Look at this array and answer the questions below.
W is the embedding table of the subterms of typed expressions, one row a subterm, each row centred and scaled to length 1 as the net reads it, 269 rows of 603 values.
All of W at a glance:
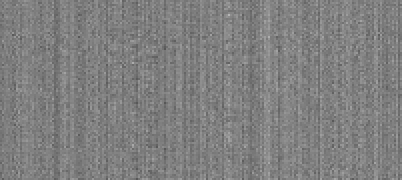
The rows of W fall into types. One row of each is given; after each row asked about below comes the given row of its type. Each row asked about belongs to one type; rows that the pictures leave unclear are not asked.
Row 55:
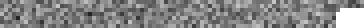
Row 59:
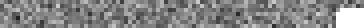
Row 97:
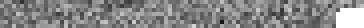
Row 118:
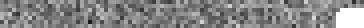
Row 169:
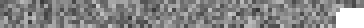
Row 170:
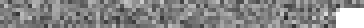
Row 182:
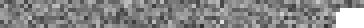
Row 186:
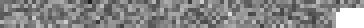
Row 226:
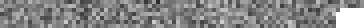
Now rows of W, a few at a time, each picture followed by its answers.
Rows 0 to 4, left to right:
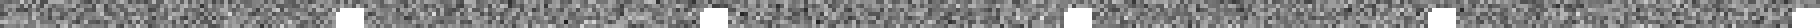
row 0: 186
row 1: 55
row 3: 55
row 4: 226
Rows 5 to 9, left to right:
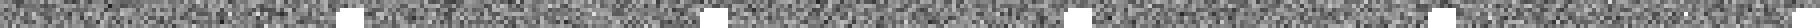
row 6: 226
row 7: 186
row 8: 55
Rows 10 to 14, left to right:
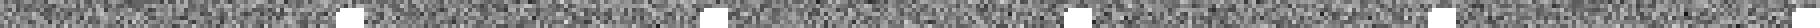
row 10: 118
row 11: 118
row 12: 226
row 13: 170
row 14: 55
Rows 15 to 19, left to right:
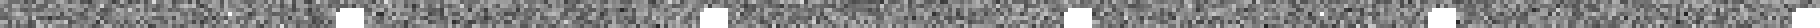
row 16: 59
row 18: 97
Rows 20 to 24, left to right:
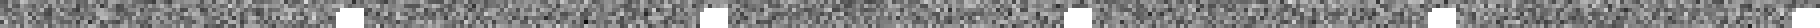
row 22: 55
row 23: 118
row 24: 59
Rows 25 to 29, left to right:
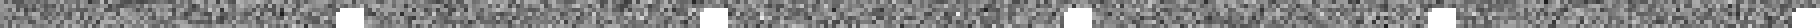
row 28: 182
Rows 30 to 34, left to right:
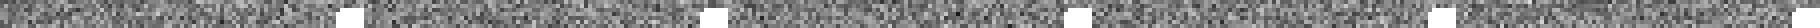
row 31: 182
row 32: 118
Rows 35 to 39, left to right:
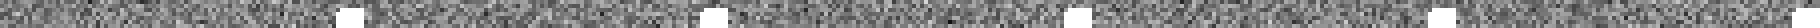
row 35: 226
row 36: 182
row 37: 59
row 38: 186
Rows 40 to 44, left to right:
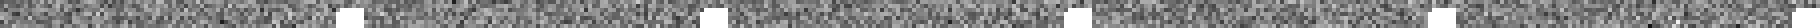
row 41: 97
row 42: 97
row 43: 186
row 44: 55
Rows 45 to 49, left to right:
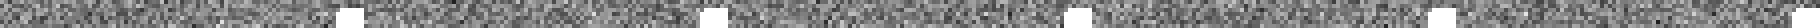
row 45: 55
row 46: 186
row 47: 59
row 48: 59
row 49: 226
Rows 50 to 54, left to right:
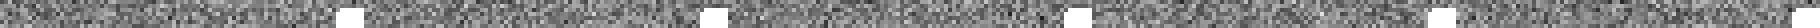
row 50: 118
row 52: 55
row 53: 186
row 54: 118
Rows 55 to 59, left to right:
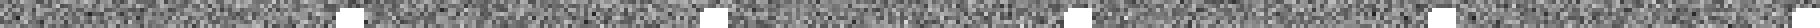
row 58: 55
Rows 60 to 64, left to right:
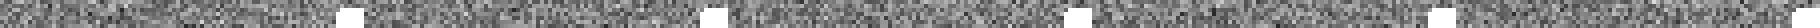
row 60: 169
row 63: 170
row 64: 118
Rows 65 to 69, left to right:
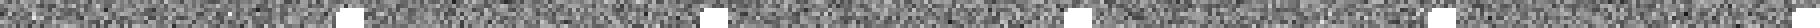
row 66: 226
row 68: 118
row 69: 118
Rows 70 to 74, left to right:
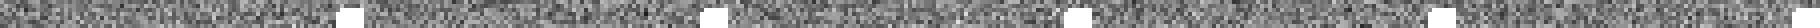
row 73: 169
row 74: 169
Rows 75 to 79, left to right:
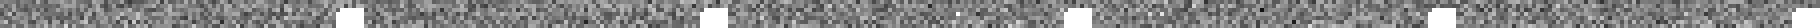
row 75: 97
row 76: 97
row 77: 169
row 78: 55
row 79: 169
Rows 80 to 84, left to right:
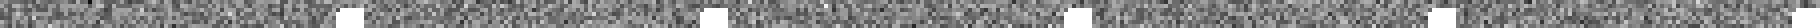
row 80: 97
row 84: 182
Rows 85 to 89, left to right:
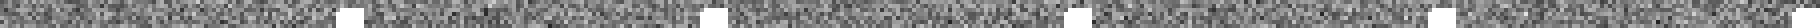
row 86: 170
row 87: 97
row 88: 170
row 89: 226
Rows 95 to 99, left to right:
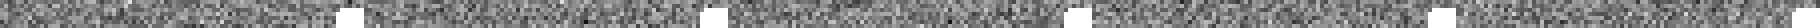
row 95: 182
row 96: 59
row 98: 186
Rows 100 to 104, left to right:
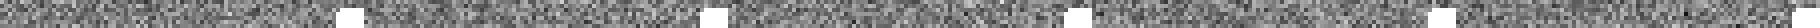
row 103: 186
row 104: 55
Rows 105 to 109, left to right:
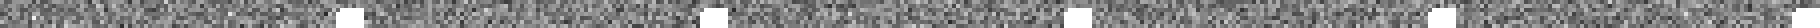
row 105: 169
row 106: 97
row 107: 226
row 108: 118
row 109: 182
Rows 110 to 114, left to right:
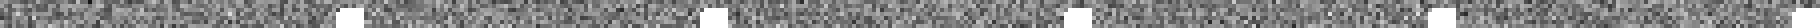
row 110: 97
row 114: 186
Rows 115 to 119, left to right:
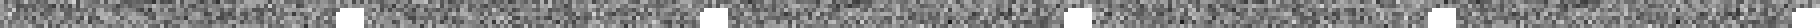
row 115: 118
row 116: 118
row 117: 97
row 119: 97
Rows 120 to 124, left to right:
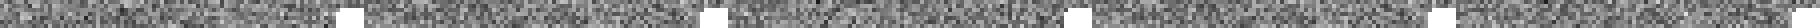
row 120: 170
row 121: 186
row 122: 97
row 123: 186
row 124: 186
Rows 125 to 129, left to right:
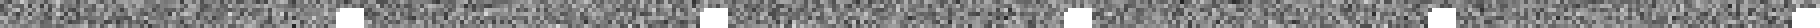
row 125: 169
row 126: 97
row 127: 169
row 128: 226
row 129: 97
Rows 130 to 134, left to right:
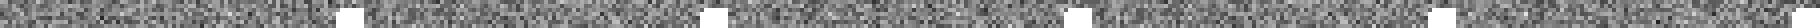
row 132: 226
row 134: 226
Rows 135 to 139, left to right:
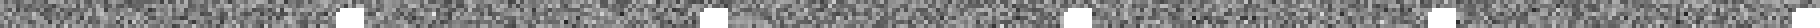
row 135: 118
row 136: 226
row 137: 186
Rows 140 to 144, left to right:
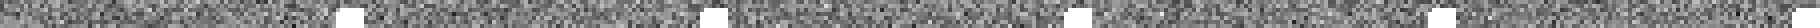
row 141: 55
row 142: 97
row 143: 226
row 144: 55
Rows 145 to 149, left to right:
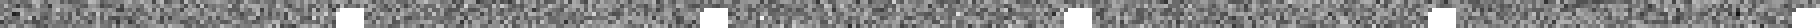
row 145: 170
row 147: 169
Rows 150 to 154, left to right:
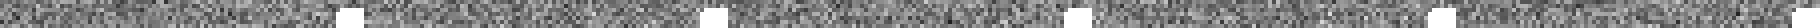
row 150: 55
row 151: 186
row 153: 118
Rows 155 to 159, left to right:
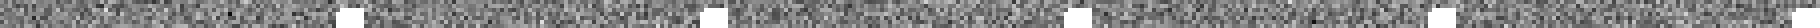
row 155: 226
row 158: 59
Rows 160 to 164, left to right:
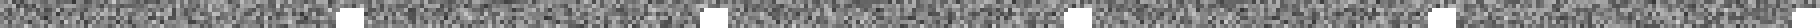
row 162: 118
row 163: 118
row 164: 170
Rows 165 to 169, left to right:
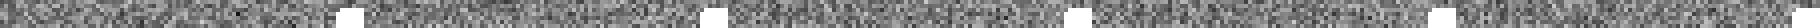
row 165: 182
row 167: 169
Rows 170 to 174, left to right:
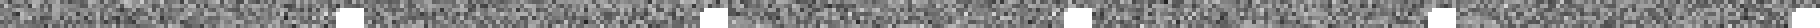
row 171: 97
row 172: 186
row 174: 186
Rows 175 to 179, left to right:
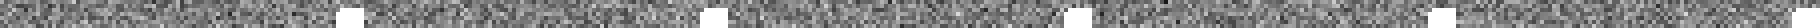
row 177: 97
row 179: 186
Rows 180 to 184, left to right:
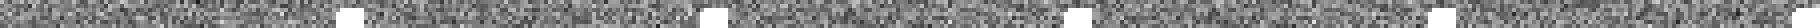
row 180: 170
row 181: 118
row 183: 182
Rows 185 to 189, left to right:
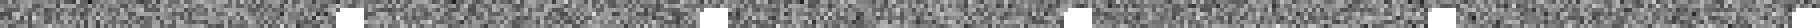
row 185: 226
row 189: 59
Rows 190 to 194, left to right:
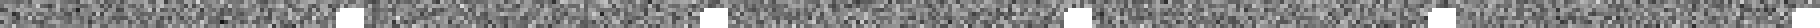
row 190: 59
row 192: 97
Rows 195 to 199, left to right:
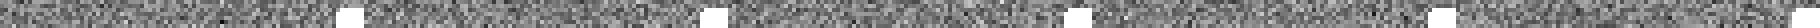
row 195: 59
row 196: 169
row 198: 55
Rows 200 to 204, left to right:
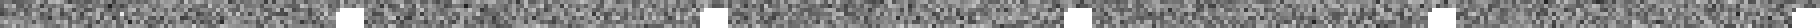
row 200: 186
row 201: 170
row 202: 55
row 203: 97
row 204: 226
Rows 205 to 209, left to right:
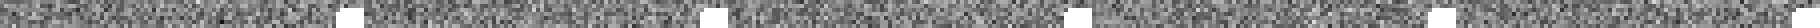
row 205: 59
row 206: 169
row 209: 118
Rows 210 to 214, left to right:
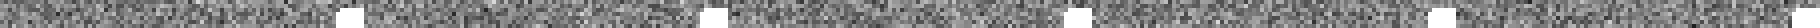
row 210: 118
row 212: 186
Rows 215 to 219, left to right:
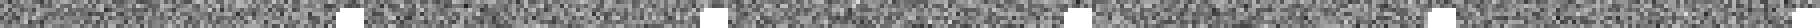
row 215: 55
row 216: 170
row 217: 182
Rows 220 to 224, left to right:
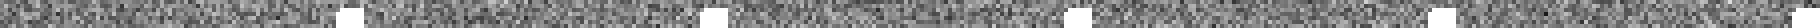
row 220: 170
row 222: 118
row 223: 169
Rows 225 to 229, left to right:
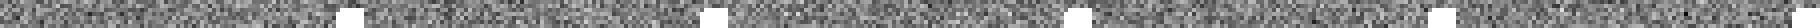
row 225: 55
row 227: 169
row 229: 226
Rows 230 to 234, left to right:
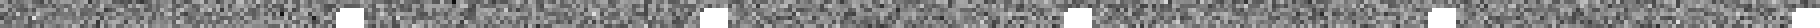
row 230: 55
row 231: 97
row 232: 182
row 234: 182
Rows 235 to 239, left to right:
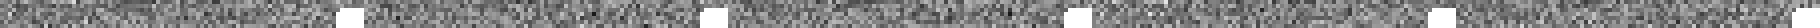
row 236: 118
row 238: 55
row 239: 97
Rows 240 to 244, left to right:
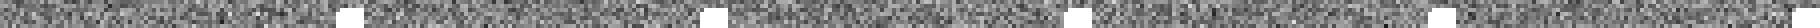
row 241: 169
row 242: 186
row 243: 169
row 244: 55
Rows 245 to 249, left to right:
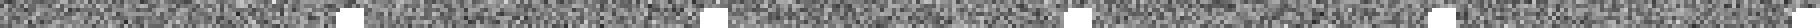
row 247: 186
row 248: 118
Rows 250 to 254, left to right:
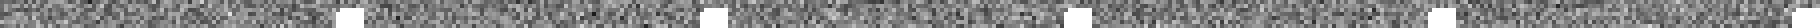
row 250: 186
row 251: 118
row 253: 169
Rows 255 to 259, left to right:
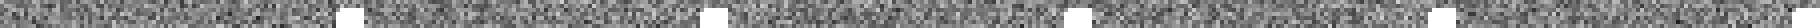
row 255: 59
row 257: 59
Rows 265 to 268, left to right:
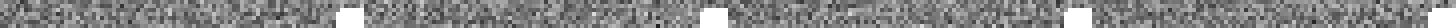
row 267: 97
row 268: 97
